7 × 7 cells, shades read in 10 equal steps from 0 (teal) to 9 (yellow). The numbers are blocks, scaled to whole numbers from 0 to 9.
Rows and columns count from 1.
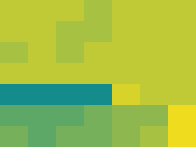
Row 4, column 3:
7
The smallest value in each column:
0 0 0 0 5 5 7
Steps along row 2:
same down same up same same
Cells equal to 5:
3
